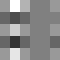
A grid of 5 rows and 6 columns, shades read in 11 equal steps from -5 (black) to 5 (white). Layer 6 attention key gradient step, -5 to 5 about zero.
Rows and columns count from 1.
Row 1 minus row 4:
2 8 3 0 0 2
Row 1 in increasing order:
0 0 1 1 2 5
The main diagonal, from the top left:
1 -2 1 0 0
